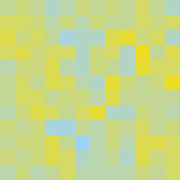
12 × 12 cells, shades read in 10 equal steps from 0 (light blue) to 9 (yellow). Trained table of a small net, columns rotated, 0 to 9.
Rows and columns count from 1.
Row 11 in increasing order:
2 2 3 4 4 5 5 5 6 6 7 7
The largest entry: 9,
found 2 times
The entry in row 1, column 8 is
5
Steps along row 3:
down up down down up same up up down up down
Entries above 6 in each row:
0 0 3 3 2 3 1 2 0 3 2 0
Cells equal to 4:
31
